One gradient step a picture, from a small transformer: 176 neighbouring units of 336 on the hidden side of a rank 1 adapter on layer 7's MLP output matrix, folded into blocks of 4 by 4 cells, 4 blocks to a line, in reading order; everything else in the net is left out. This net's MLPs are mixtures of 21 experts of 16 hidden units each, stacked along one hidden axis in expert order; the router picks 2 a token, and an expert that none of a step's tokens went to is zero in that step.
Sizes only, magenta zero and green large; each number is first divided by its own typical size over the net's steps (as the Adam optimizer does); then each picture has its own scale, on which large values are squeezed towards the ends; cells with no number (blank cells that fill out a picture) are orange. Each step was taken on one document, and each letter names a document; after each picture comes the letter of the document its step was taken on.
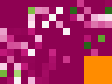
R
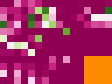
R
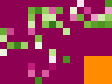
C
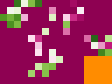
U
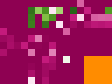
R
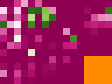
R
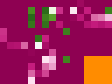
R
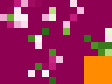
U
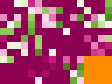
C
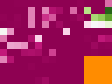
C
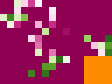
U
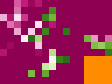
U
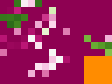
U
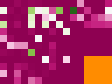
R
